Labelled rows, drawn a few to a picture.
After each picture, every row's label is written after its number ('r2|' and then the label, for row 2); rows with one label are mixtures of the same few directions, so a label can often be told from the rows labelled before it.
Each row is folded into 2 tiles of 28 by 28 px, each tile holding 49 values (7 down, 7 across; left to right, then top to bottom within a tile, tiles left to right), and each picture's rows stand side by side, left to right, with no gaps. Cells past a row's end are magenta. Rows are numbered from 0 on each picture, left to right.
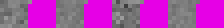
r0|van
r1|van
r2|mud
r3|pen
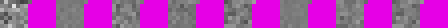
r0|mud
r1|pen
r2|pen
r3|mud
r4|van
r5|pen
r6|van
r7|van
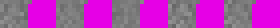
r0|pen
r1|pen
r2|van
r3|pen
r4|pen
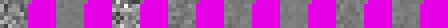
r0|pen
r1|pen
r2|mud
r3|van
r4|van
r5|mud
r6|pen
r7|van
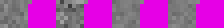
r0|pen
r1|mud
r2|van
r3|van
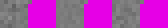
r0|mud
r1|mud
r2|pen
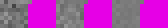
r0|mud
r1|pen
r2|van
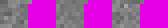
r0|van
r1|pen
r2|mud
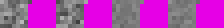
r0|van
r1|van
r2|pen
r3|van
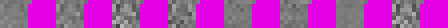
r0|pen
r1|pen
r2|pen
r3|pen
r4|mud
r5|mud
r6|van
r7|pen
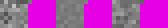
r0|mud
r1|pen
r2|van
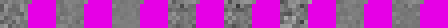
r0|pen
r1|van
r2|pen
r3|mud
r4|mud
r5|van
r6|van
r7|mud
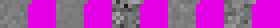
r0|pen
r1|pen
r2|mud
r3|mud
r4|van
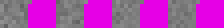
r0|pen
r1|van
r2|mud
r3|pen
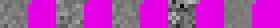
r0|pen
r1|van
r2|pen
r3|mud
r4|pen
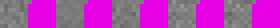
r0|pen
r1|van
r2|pen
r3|mud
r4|mud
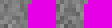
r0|pen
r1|pen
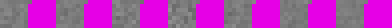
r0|van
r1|van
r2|van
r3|pen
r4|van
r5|mud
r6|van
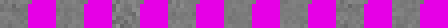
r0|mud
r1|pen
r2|pen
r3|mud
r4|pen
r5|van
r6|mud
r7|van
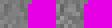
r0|pen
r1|pen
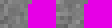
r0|pen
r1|van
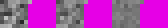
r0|van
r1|van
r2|mud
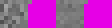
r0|pen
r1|mud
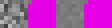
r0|pen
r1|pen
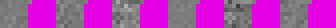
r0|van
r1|pen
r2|mud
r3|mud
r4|mud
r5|van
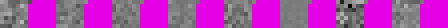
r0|van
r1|van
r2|pen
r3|van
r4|pen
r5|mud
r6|mud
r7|mud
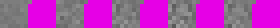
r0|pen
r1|van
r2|pen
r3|pen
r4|pen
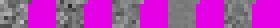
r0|van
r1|mud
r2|van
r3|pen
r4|pen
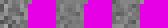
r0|pen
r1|pen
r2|van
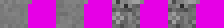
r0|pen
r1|van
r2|mud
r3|mud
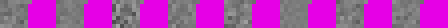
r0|van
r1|van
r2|pen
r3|pen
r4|van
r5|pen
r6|van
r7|van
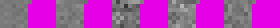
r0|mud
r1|van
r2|mud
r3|mud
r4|pen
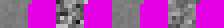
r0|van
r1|van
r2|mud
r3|van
